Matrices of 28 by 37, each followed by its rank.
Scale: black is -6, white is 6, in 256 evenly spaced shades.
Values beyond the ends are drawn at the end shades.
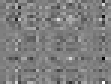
three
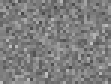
full rank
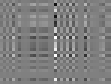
one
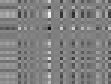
one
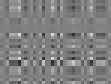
one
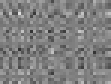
three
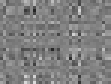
three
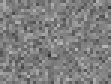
full rank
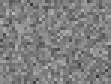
full rank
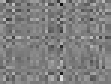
three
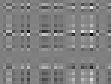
one
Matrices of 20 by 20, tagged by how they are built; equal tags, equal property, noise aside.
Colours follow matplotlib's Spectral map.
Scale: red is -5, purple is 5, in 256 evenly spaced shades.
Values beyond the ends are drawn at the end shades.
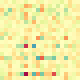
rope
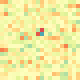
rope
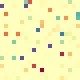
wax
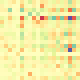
rope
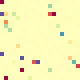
wax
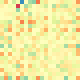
rope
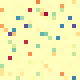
wax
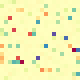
wax
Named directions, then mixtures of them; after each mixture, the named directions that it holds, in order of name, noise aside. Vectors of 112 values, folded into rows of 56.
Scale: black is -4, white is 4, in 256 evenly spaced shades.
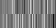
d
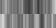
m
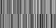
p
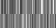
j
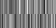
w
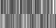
j, m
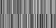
p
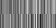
p, w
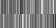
d, j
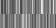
j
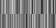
d, j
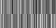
p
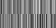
p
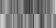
m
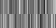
m, w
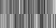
m, w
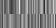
j, w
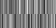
w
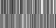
j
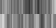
m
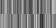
m, p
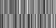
w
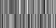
w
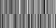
w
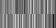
d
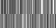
j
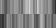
m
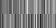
p, w
